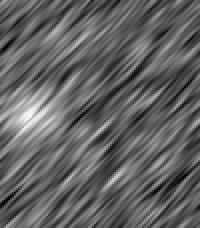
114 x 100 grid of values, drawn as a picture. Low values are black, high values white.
Ninth with the highest average: middle left. Bumps: one, in the middle left. Grain: diagonal, up to the right. Odd rows or columns: none. Mirror symmetry: none.
